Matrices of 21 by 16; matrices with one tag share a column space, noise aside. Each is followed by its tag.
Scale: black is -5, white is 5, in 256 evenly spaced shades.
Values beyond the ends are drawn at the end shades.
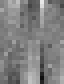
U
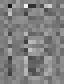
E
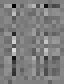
E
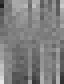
U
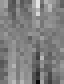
U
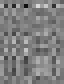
E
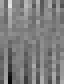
U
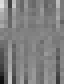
U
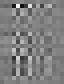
E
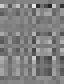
E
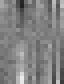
U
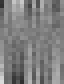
U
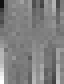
U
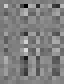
E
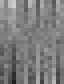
U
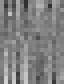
U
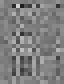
E
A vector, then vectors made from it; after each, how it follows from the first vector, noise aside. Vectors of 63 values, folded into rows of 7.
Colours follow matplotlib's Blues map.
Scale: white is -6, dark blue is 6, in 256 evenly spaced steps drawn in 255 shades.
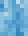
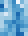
scaled up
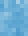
shrunk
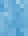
shrunk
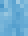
shrunk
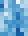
scaled up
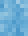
shrunk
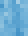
shrunk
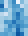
scaled up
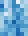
scaled up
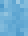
shrunk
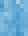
shrunk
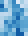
scaled up
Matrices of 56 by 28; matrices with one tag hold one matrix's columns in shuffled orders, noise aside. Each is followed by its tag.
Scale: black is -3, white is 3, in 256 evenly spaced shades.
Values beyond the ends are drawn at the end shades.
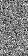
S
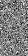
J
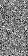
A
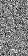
S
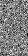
S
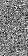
A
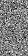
J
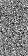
A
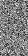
S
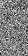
J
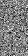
A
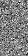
J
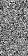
J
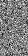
S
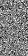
J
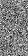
A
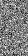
S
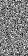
S
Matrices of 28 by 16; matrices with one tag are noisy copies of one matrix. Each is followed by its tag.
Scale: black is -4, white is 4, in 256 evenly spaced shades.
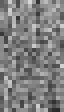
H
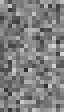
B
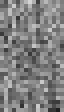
H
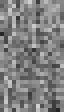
H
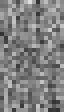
H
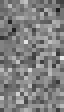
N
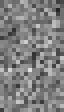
N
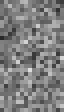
N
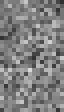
N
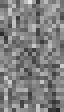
H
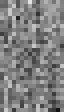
H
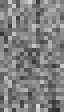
H
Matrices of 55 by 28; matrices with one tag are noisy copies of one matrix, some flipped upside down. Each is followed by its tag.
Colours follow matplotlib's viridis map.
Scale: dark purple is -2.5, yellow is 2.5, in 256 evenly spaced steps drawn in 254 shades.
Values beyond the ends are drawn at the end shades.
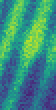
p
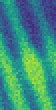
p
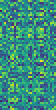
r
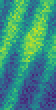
p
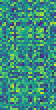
r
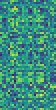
r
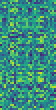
r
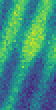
p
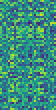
r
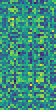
r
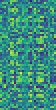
r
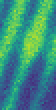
p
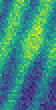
p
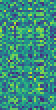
r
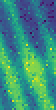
p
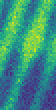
p
